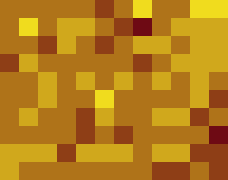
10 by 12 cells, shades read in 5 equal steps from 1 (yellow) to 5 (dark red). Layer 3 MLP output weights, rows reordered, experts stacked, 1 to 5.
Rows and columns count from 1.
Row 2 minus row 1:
0 -2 0 -1 -1 -1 1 4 0 -1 1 1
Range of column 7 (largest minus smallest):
2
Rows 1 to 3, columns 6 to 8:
4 3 1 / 3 4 5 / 4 3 2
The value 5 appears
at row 2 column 8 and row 8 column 12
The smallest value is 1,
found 5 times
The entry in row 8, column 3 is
3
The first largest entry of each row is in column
6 8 3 1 1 12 5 12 4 9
